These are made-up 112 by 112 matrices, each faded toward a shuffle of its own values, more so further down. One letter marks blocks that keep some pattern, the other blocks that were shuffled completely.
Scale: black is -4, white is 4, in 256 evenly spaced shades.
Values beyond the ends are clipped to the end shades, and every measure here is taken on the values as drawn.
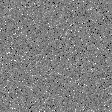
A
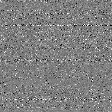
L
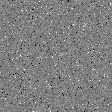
A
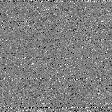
L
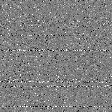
L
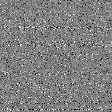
L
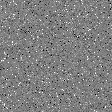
A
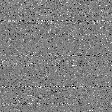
L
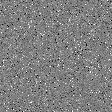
A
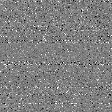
L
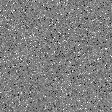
A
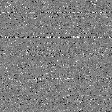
L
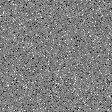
A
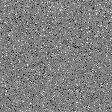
A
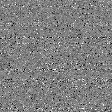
L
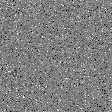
A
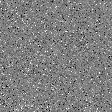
A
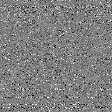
L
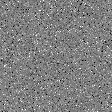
A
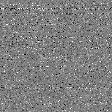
L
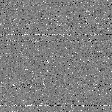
L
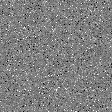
A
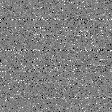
L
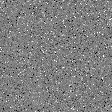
A
